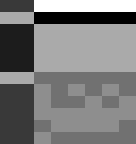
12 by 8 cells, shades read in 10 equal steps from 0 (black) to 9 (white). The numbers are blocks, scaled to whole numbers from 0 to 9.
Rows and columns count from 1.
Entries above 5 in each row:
6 2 6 6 6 6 2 0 0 0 0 0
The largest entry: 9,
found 6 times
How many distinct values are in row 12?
3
